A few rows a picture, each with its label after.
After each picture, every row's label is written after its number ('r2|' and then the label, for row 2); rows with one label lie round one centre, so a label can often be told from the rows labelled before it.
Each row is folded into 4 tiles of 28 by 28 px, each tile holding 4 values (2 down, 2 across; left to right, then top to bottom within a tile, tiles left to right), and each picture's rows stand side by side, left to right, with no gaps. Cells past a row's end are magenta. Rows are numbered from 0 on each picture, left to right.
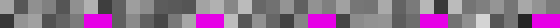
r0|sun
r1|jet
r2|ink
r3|sun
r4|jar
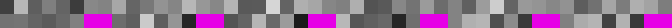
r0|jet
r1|jar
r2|jar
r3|ink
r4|jar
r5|jar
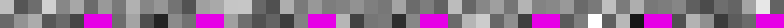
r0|jar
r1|jet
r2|ink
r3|ink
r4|jar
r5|jar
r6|sun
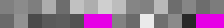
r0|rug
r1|jar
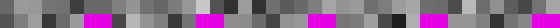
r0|jet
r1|sun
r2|jet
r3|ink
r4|jet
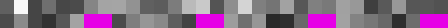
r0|jet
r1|sun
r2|ink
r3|ink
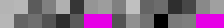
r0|ink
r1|jet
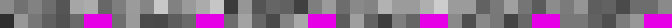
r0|sun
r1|rug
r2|jet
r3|rug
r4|ink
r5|jet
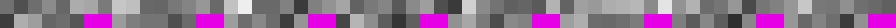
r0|sun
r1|ink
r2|ink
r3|sun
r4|jet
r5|rug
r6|ink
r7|ink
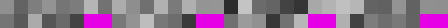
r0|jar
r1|jar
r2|jet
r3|ink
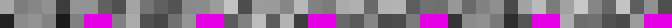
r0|sun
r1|jet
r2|jar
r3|ink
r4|sun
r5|ink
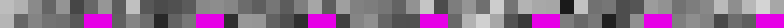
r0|ink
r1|jet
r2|sun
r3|sun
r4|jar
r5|jet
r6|rug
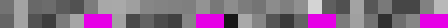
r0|jet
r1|ink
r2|sun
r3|jet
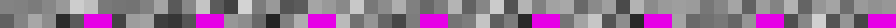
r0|sun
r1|sun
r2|jet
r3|ink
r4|jar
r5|jar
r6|ink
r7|jar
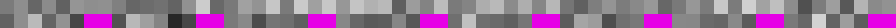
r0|jar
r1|sun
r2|rug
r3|rug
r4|rug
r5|sun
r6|rug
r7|jar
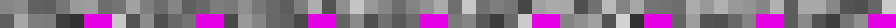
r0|sun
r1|ink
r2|sun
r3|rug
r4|jet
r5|jar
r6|rug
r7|jet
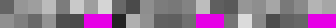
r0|rug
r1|sun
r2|rug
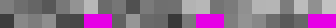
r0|sun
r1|sun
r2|rug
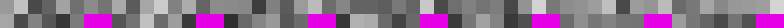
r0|ink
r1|jar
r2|sun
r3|sun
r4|sun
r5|rug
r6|rug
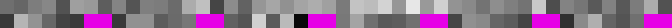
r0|sun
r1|sun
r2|jar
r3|rug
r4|sun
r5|sun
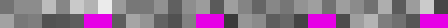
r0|rug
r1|sun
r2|sun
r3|sun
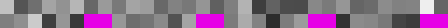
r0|jar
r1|ink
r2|jet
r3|sun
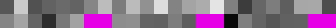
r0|jet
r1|rug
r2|sun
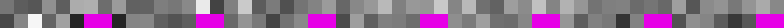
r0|jar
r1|sun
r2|jet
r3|rug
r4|ink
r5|ink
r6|sun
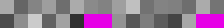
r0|jar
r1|ink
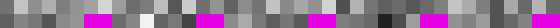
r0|rug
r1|jar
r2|rug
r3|jet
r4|ink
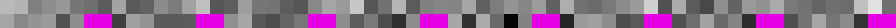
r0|ink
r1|sun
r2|jet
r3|ink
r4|ink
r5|sun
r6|jar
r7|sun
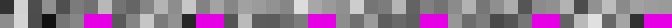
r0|jet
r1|jar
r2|rug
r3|ink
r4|ink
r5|jar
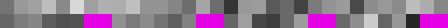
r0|rug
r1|ink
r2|jet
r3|jar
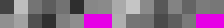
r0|jet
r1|ink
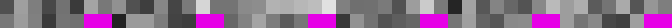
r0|jet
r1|sun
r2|rug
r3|sun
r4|jet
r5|ink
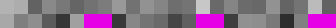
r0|ink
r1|sun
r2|sun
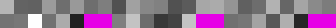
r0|jar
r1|jet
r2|jar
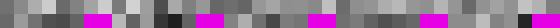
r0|rug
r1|ink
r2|rug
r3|rug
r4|jar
